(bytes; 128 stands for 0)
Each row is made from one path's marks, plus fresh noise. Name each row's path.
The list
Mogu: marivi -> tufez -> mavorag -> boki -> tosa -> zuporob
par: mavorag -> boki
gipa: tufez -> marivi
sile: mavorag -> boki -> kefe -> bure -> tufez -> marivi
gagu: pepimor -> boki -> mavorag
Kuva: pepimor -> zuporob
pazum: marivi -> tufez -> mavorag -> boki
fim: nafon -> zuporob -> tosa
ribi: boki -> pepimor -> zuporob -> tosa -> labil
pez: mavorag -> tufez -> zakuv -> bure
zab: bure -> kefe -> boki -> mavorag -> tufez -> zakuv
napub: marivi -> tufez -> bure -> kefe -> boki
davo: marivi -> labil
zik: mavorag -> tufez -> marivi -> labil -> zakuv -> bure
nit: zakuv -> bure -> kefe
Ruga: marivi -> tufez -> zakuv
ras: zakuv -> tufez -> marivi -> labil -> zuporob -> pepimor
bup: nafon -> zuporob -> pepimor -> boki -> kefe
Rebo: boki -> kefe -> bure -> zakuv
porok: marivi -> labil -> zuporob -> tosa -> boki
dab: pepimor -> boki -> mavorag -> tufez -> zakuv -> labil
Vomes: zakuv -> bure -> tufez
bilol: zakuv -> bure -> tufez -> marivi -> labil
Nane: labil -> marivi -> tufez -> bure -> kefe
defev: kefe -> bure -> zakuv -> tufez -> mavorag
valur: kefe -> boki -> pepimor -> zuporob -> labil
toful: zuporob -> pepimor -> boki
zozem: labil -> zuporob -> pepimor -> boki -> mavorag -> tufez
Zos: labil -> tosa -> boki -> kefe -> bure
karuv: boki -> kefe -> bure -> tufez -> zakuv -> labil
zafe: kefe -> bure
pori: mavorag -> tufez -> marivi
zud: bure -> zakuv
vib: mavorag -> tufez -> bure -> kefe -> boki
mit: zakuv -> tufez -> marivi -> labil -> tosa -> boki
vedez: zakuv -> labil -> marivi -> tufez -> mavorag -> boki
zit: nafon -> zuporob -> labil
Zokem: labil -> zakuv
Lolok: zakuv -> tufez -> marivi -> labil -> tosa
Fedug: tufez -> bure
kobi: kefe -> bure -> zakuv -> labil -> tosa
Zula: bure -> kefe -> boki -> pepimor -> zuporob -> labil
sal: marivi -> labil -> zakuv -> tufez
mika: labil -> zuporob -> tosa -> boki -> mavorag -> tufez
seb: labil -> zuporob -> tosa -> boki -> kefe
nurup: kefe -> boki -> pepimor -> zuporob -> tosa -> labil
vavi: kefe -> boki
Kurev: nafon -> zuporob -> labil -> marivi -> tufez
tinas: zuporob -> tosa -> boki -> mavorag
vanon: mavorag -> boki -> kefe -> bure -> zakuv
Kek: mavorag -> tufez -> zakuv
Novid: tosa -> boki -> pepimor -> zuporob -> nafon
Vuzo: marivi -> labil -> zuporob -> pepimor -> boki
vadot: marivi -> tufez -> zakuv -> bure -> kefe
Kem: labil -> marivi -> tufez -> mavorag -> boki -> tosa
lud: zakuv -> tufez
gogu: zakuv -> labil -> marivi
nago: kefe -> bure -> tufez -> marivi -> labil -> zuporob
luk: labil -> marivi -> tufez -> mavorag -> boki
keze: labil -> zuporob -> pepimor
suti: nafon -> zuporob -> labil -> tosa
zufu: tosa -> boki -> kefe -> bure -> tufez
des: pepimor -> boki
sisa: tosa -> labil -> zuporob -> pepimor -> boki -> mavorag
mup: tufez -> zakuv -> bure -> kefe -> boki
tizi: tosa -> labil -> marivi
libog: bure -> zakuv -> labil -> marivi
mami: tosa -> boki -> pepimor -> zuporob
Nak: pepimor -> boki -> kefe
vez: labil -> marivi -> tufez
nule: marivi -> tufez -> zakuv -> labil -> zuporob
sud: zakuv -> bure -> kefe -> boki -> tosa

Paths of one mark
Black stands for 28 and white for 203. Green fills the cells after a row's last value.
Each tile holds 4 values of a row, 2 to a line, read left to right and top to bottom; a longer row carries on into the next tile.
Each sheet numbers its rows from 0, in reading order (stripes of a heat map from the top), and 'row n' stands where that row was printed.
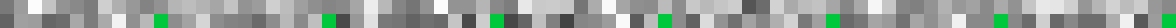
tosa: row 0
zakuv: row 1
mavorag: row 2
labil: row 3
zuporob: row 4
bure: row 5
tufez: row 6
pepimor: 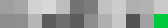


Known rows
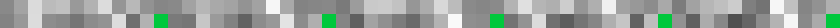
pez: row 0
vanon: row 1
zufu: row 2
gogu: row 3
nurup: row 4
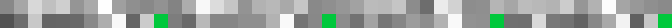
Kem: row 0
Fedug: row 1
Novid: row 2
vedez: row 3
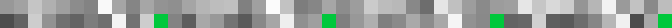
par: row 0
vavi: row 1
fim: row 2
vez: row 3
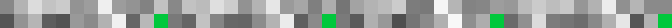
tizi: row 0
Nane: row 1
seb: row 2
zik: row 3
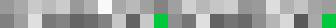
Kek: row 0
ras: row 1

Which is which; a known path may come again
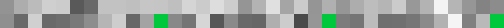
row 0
Kuva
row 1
gipa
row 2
mit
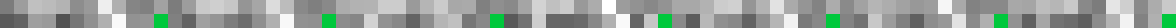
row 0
Zos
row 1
zufu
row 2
vadot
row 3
Kem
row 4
napub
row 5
vanon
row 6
des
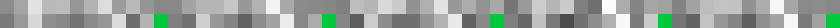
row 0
pez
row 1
zab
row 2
nago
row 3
sisa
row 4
vib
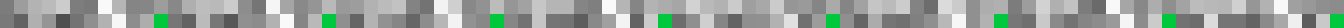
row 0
seb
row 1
porok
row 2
bup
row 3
gagu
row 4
libog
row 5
mami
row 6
tinas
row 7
vedez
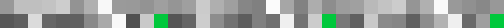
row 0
luk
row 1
par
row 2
sile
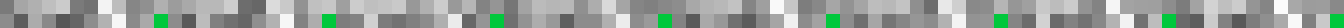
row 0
nurup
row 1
toful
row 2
bilol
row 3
kobi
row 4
vavi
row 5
Novid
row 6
Mogu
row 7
mika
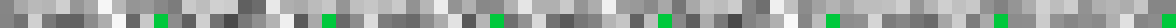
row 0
dab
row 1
keze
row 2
zik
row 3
gogu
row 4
ribi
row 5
lud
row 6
Vomes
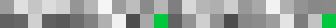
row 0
vez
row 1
Zokem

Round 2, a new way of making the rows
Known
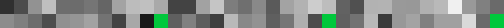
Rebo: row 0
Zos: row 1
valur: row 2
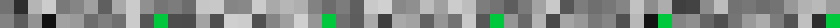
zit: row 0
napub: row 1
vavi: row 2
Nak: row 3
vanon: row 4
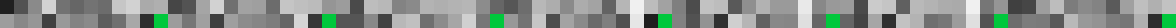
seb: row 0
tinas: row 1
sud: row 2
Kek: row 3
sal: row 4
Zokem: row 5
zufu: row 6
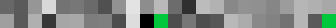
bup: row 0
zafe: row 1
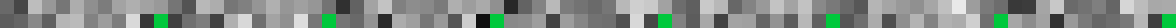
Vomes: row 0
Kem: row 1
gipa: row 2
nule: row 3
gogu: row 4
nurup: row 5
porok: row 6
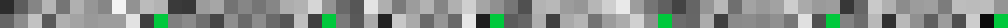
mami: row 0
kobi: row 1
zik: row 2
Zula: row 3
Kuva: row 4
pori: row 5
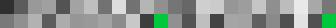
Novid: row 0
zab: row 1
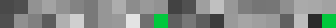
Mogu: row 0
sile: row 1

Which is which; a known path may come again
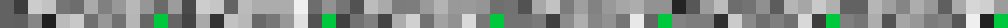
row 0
Kurev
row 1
Zokem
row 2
Kem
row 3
par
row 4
mit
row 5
pez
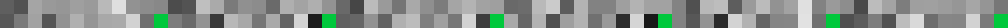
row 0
ribi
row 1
bilol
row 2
Vomes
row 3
gagu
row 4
sal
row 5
nit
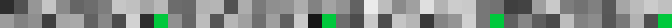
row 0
ras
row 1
des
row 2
vib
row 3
Zos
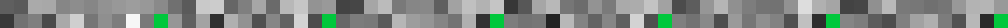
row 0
pazum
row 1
davo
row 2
zufu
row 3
Lolok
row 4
karuv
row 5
vanon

